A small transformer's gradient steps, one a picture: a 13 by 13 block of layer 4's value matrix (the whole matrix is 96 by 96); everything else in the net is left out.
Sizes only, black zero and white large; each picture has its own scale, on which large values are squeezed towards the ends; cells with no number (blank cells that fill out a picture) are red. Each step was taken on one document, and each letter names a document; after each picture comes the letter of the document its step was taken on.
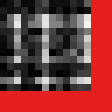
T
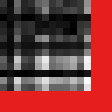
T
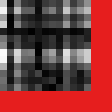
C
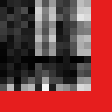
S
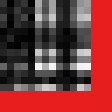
S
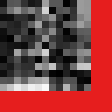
S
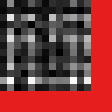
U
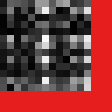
T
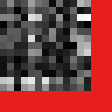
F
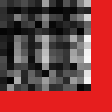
T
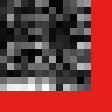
F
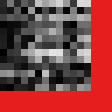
F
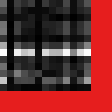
C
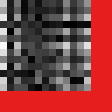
C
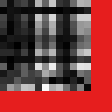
S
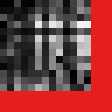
S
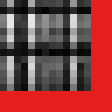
U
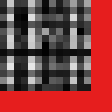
U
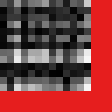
T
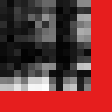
S
